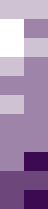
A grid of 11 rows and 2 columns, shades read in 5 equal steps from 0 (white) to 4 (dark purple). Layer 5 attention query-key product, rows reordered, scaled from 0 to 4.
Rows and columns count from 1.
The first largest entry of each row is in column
1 2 2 2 1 2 1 1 2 1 2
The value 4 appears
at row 9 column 2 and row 11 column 2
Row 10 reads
3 3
